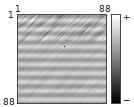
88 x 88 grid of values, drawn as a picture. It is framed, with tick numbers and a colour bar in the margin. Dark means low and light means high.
There is no overall slope. The bottom part is calmer, past a seam about 30% of the way down. On average the colour sits 70% of the way up the scale. A single lone cell is far lower than the cells round it. Horizontal stripes repeat 10 times down the table.
